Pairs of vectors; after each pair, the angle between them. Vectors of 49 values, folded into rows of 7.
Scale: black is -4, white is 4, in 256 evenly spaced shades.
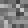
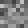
partly aligned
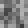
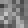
nearly opposite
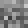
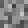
orthogonal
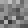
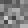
nearly opposite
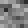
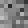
partly aligned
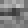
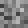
orthogonal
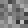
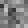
orthogonal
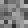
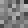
partly aligned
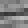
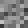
partly aligned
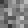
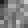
partly aligned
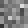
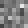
nearly parallel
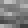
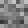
partly aligned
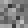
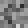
partly aligned
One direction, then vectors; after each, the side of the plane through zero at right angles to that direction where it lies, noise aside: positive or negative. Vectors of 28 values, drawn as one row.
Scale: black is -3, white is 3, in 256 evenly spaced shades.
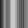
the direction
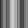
positive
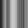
positive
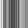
negative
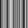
positive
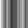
negative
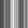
positive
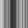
negative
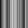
positive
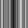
negative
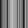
positive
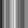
positive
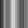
positive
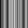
positive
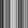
positive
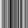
negative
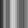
positive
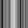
positive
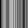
positive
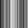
positive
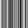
negative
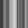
positive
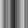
negative
